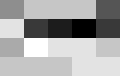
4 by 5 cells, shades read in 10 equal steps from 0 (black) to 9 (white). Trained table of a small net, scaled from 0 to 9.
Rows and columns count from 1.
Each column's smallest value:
5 2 1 0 2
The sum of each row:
29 13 38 37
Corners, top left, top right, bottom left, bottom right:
5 3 7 8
